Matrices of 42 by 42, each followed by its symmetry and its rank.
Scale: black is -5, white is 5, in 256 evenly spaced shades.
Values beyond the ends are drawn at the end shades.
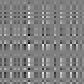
neither, rank one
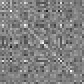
symmetric, rank five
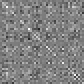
symmetric, rank five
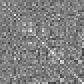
symmetric, rank five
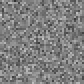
antisymmetric, full rank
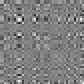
symmetric, rank three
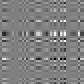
neither, rank one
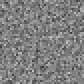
antisymmetric, full rank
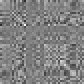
symmetric, rank three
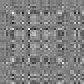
symmetric, rank three
